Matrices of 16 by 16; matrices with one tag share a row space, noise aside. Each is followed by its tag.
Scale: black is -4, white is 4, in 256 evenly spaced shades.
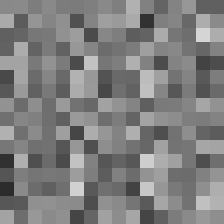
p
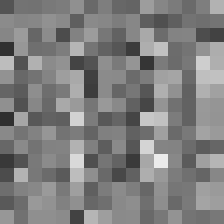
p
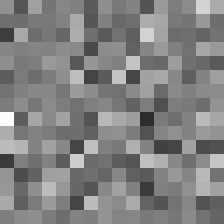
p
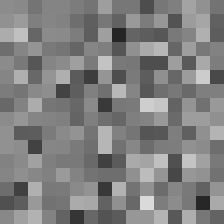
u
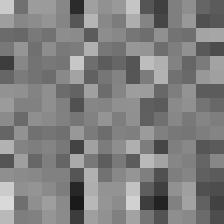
p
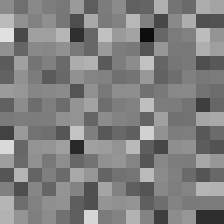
p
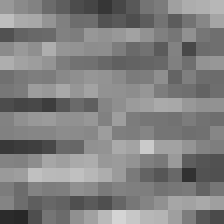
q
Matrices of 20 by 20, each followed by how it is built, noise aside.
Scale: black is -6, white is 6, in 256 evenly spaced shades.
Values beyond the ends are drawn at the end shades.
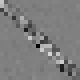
banded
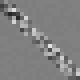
banded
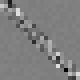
banded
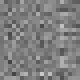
low rank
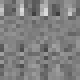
low rank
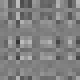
low rank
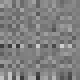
low rank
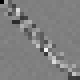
banded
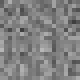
low rank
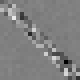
banded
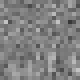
low rank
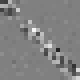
banded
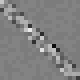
banded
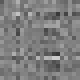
low rank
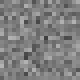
low rank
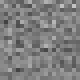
low rank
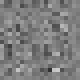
low rank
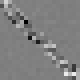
banded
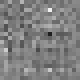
low rank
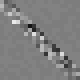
banded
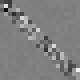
banded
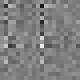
low rank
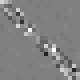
banded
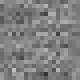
low rank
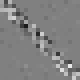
banded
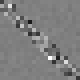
banded
